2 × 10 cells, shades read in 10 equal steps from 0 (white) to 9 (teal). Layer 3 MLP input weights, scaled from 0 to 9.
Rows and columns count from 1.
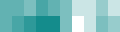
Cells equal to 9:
2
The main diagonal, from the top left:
6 7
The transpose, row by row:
6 6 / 6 7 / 5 8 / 7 9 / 6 9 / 5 5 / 2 0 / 2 2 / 4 5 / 2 4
